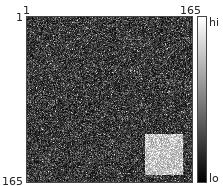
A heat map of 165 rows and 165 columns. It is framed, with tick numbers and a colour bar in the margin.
Stripes: none. Mirror symmetry: none. Histogram: skewed, a long tail of high values. Odd patch: higher, in the bottom right. Average level on the scale: 30%. Ninth with the highest average: bottom right.
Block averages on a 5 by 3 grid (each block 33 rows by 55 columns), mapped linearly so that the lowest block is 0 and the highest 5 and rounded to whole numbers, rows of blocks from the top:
000
000
000
003
005
